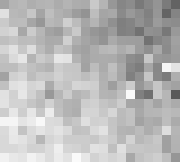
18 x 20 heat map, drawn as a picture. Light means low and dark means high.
Odd rows or columns: none. Roughest part: middle right. Slope: up to the top right. Odd patch: rougher, in the middle right. Ninth with the highest average: top right. Average level on the scale: 30%. Stripes: none.
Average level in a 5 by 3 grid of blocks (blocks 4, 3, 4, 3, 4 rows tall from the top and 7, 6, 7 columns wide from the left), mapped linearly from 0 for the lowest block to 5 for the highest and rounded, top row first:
2 3 5 / 1 3 4 / 1 2 3 / 0 1 2 / 0 1 2
